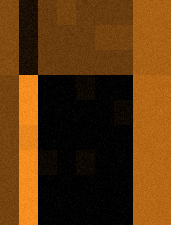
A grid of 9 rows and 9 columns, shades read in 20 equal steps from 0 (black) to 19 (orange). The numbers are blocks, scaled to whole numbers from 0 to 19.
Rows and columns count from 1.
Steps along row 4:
up down same up down same up same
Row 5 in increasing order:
0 0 0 0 1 9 14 14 19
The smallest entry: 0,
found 26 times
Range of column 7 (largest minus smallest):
9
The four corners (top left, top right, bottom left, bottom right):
10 13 9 14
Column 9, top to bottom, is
13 13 13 14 14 14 14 14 14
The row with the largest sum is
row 2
